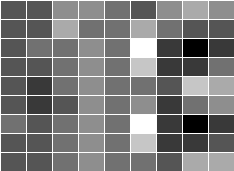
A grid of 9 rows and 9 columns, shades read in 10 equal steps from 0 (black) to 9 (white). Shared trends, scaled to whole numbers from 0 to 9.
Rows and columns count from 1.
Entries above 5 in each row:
1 2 1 1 2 0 1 1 2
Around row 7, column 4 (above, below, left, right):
5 5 4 4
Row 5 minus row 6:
0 0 1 0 0 -1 1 3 1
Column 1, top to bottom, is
3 3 3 3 3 3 4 3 3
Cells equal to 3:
21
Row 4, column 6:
7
